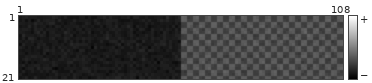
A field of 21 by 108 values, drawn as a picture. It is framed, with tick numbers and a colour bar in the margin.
The table splits into one row of 2 panels. Panel 1,1: very low, fine-grained, faint in contrast. Panel 1,2: low, checkered.
